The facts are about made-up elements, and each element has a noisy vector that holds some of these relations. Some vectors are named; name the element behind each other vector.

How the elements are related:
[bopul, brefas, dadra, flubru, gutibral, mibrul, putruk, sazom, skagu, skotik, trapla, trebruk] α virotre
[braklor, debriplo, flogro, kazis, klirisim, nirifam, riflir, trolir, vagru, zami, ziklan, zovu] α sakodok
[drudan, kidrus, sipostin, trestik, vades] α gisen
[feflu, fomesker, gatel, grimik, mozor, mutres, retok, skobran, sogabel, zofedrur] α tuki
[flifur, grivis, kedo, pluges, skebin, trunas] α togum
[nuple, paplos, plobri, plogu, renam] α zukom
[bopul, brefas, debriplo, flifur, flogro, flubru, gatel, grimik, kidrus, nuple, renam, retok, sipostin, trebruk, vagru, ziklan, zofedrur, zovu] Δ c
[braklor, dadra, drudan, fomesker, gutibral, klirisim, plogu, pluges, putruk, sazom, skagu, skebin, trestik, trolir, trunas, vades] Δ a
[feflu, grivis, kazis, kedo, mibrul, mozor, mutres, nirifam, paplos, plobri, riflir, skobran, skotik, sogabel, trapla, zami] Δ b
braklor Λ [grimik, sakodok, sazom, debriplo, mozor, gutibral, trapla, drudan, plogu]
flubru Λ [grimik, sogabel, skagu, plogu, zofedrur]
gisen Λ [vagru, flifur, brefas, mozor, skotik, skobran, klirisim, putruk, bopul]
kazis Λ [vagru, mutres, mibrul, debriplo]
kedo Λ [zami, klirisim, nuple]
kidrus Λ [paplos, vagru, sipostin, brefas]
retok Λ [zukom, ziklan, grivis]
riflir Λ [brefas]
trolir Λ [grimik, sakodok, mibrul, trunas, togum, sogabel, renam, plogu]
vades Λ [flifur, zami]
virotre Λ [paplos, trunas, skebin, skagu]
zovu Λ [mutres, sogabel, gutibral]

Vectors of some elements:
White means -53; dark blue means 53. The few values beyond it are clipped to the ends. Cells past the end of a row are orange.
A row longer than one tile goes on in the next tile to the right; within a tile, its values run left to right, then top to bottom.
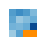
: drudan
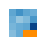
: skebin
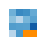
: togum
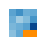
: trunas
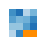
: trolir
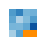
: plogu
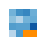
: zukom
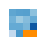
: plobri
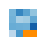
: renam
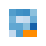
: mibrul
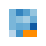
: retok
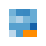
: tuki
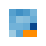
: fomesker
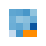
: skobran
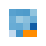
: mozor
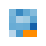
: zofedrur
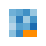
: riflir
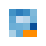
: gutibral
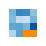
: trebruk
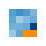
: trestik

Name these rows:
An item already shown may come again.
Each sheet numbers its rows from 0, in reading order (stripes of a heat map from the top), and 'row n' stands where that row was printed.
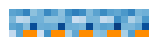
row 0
skotik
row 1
nuple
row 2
gutibral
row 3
skagu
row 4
plogu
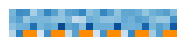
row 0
vagru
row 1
flifur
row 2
skotik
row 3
nuple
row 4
nirifam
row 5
paplos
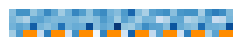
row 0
sipostin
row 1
debriplo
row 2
flifur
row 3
kedo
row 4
zovu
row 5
trapla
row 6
mutres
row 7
gutibral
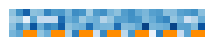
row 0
brefas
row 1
virotre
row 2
vagru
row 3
sogabel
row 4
klirisim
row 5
zami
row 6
trapla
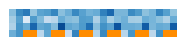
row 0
kidrus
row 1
skotik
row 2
sakodok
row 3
gisen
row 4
gatel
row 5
retok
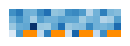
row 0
vades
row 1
braklor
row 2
kazis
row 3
grimik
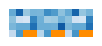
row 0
flubru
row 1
gatel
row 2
flubru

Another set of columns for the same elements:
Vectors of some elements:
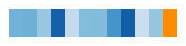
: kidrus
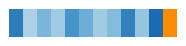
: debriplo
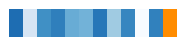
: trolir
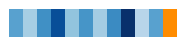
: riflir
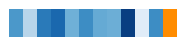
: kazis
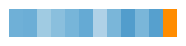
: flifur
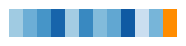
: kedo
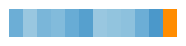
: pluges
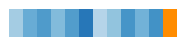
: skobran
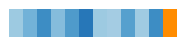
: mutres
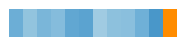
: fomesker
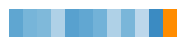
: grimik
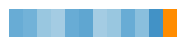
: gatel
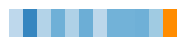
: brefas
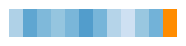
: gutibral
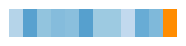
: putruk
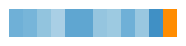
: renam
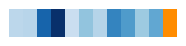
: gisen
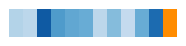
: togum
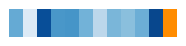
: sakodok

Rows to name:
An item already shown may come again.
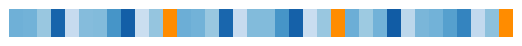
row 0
kidrus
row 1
kidrus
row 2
vades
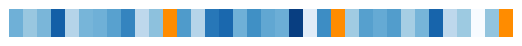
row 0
vades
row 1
kazis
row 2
flubru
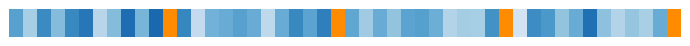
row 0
nirifam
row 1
klirisim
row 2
plogu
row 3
mibrul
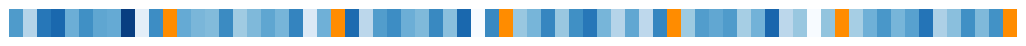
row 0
kazis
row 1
retok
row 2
zovu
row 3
sogabel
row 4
flubru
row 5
paplos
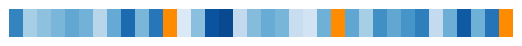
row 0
vagru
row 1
virotre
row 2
zami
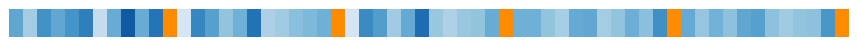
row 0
zami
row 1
skotik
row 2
trapla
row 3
gatel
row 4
trunas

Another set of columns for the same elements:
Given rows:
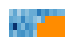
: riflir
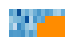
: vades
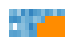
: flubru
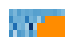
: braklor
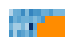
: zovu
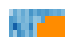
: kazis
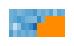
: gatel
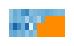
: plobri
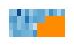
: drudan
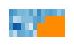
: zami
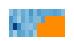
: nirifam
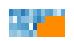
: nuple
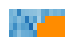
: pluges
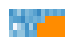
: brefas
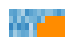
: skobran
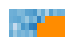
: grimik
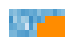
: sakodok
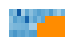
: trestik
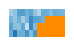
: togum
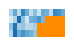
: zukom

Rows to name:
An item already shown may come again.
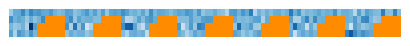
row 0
zovu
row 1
skotik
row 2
zami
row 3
flifur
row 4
plogu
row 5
klirisim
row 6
virotre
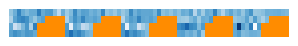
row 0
kidrus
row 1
gisen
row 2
gisen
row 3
kedo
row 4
paplos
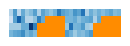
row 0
retok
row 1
plogu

